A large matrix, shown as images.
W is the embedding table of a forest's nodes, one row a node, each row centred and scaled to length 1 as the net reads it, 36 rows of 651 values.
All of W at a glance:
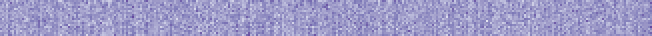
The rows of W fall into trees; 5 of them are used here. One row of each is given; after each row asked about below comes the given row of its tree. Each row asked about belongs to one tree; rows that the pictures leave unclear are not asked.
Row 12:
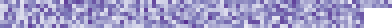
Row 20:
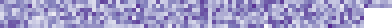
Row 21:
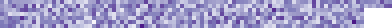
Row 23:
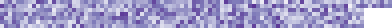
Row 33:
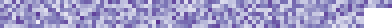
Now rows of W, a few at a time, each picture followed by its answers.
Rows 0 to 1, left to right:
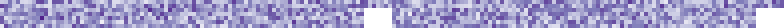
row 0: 23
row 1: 23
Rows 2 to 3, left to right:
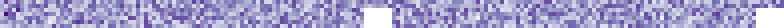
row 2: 12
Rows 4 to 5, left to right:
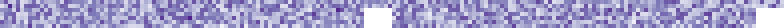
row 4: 12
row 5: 20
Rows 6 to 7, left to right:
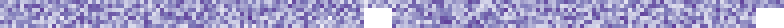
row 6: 12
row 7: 33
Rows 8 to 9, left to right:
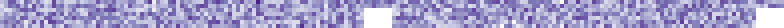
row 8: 21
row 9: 20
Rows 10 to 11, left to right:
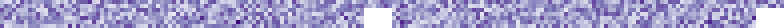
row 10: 33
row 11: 20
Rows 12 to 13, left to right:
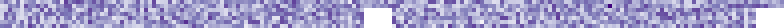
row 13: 23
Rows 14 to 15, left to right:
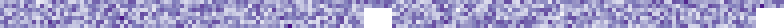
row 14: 21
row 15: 33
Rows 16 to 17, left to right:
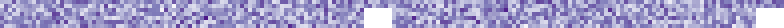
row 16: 33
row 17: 21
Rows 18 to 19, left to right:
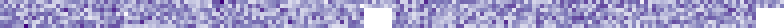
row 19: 12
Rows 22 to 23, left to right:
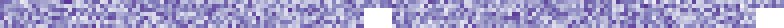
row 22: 23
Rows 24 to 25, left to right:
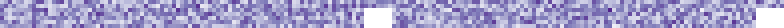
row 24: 23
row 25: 20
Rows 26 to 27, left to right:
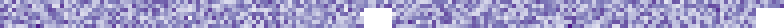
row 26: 33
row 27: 33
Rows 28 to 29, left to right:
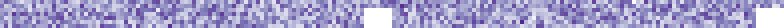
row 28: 23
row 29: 12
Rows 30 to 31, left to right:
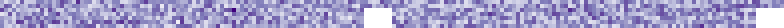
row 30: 33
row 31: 23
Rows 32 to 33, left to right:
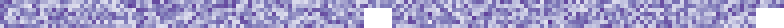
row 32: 23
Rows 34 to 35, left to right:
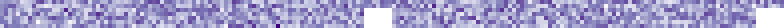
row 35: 21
